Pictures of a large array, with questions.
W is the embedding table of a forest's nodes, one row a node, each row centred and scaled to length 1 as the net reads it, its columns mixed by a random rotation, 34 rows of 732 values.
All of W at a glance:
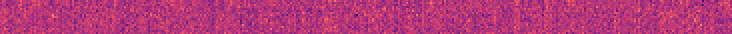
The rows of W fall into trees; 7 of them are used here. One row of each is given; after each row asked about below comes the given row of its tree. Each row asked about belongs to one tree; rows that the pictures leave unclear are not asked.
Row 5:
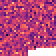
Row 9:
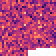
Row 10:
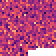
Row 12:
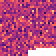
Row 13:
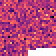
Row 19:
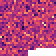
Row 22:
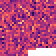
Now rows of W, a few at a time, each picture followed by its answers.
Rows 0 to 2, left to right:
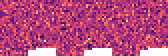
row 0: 5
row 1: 13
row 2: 12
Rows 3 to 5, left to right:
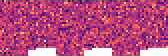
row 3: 5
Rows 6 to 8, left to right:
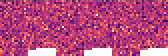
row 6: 19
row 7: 9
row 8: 10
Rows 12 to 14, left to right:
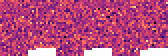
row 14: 22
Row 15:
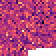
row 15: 22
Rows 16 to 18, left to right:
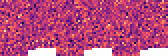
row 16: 10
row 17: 22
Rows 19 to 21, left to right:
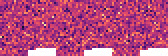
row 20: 13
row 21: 19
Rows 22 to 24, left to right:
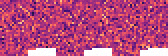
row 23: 13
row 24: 12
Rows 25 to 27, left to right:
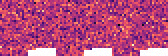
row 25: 22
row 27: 10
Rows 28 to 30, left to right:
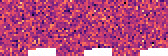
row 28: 22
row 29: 13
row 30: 19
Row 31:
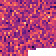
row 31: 13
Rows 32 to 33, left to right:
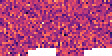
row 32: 10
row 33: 9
